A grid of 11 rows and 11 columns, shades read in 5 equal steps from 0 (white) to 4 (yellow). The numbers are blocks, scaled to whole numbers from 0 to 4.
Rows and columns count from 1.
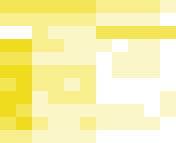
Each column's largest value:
4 4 3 3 3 3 3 3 3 3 3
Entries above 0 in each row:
11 10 9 9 9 9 6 7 10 10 6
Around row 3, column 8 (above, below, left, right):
1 0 3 3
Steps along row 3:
same up down same same up same same same same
